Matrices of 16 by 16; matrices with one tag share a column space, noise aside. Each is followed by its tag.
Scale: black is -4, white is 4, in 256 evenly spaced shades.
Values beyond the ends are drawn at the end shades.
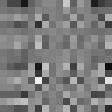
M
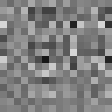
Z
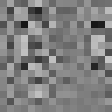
Z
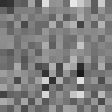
M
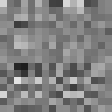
M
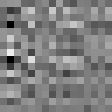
Z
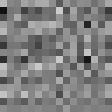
Z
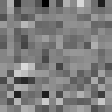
M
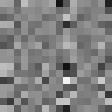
M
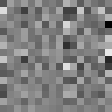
Z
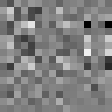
Z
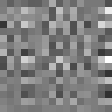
Z
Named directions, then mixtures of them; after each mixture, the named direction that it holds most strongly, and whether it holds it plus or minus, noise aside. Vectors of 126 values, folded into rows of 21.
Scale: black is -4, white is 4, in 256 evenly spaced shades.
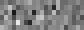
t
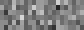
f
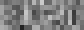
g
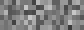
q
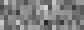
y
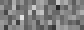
f, plus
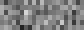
g, plus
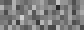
f, plus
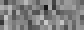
y, minus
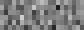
f, plus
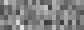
y, plus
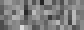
g, minus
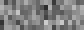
y, minus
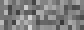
q, plus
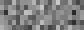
q, minus
